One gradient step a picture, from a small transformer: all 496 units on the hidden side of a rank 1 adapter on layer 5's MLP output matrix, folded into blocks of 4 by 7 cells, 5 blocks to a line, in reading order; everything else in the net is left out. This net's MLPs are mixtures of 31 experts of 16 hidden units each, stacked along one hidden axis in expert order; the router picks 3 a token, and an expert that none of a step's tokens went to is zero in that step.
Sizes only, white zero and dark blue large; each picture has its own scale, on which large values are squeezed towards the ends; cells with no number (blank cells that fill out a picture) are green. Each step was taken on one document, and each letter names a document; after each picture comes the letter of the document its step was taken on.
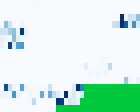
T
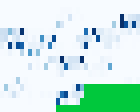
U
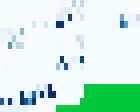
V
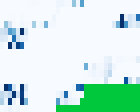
T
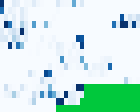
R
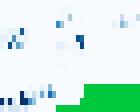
V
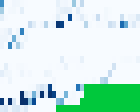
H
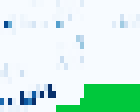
V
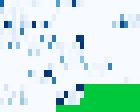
R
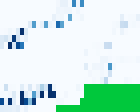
H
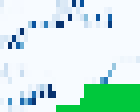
H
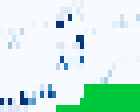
V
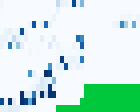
R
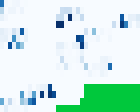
V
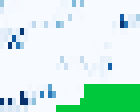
H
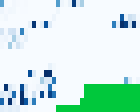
R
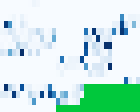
U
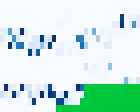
T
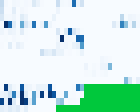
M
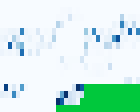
U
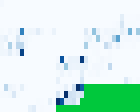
U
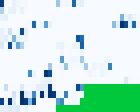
M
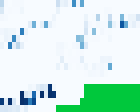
H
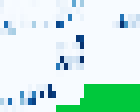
V
